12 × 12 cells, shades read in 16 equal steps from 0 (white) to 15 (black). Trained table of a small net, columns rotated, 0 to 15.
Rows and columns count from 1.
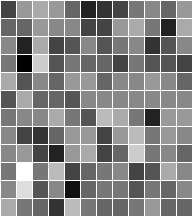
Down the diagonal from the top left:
11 9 5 10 6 7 4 6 3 10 9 9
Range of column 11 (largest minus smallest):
8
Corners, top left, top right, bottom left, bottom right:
11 6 5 9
